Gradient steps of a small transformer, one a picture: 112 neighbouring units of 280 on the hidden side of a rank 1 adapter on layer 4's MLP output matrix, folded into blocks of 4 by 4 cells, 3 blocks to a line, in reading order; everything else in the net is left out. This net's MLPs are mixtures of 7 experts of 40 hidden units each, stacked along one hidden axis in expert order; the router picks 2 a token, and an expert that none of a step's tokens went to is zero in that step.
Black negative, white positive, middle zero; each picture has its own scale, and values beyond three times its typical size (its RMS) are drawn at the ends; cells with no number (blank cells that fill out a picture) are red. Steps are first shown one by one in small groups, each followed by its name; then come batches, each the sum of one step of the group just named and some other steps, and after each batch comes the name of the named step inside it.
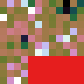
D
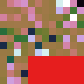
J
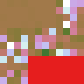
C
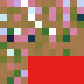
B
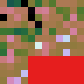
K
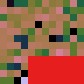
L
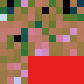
D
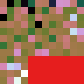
J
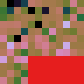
C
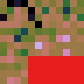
K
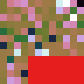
J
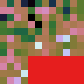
K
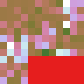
C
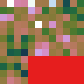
D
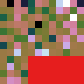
J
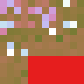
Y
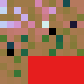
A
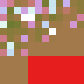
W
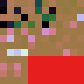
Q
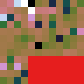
A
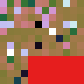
Y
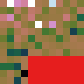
A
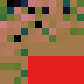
W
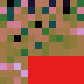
A
